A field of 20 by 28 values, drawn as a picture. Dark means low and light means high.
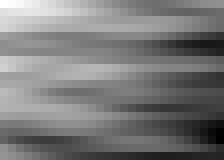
The grain runs across in streaks. The top left is the ninth with the highest average. The halves do not mirror each other. The ninth with the lowest average is the bottom right. Values rise toward the top left. Overall the values sit about 50% of the way up the scale.
